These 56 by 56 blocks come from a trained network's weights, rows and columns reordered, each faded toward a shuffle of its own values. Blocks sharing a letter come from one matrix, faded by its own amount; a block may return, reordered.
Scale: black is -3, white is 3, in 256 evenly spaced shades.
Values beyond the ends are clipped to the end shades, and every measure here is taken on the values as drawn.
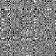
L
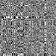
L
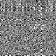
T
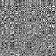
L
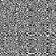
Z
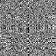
Z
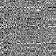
T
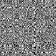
T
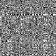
T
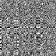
Z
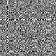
T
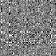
L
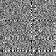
T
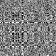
Z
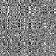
L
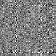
L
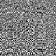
T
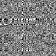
Z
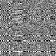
Z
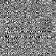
T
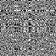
Z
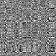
L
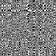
L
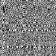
T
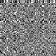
L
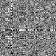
T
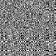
Z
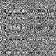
Z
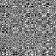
L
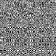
Z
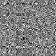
Z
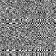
Z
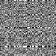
Z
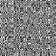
L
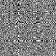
T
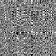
L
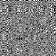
L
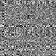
T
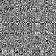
T
